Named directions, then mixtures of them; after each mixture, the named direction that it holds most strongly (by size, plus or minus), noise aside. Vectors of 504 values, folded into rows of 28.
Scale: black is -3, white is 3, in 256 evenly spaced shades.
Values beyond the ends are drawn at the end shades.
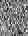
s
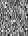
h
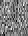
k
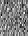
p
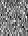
h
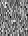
h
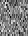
h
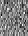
p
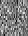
k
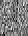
k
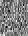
k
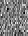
p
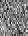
s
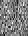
k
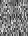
h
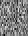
k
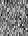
p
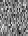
s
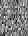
k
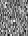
h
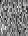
s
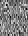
h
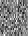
k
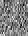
k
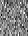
p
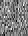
k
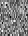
h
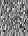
p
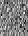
p
